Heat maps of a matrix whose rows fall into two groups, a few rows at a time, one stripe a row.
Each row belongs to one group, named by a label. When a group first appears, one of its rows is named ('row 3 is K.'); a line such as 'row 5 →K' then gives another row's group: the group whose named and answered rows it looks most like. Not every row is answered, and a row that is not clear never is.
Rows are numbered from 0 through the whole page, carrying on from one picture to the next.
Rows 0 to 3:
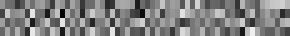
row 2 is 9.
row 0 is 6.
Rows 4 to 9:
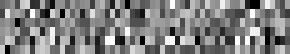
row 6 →6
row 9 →9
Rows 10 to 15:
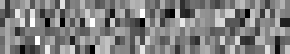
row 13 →6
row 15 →9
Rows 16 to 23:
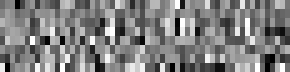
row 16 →6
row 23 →9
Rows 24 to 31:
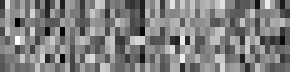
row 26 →6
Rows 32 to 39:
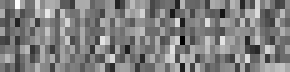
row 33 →9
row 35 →9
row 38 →6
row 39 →6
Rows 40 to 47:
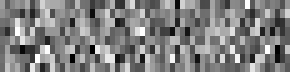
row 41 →9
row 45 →9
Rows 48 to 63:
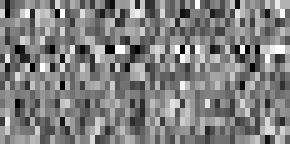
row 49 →9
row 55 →9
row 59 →6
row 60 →6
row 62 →6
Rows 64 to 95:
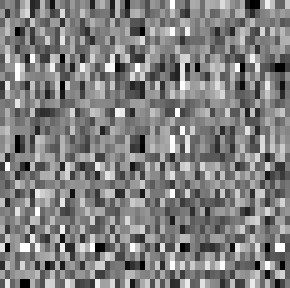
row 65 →9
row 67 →6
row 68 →9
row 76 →6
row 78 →6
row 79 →6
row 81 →9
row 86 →9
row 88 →9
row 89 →9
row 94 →9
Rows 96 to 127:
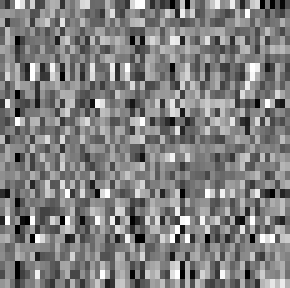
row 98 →9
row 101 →6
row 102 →6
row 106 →6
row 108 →6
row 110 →6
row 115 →9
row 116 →9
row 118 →6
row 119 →6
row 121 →6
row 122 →6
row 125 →6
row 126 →6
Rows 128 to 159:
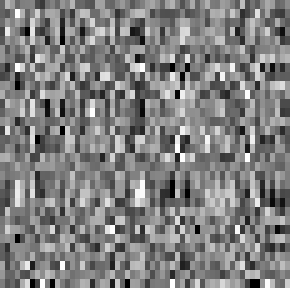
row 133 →9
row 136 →6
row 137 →6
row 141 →6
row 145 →6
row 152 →6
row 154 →6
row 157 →9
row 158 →9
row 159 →9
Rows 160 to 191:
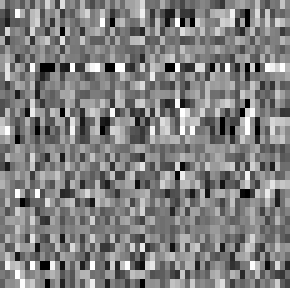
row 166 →6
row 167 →6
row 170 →6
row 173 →6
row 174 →6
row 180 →6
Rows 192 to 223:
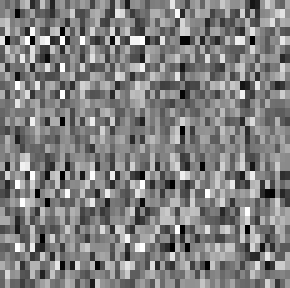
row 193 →6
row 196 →9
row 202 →9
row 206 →6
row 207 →6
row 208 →9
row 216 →6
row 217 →6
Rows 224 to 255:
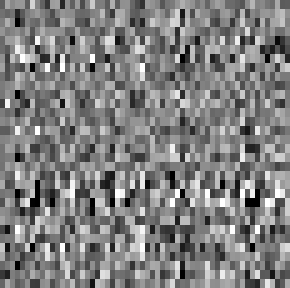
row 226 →6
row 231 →9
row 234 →6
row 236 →6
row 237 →9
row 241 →6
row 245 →6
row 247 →9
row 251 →9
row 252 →9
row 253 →6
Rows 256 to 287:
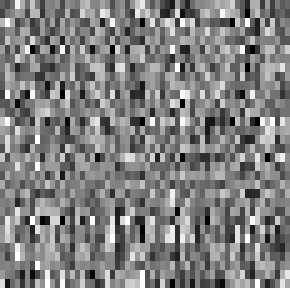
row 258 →6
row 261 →9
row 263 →6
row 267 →6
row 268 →9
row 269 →6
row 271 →6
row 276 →9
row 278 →6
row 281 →6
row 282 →6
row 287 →9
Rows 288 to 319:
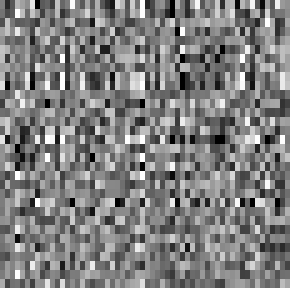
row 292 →9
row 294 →9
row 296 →9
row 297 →9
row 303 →9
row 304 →6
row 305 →9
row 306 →6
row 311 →9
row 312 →6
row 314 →6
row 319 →9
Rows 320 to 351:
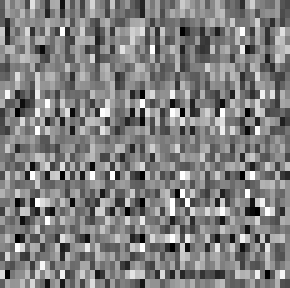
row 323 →9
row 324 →9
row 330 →6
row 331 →9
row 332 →6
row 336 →6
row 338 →9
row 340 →6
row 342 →6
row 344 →9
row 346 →6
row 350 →9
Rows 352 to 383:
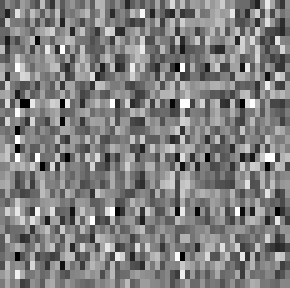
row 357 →9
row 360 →9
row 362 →6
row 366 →6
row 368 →6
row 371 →6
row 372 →6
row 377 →9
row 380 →6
